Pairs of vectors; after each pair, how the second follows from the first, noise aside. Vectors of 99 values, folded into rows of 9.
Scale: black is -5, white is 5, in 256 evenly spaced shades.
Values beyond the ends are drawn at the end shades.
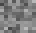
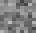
reversed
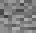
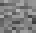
reversed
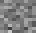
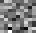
scaled up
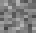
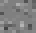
partly zeroed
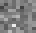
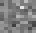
reversed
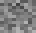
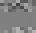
partly zeroed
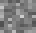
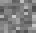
reversed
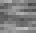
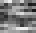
scaled up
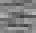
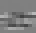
partly zeroed
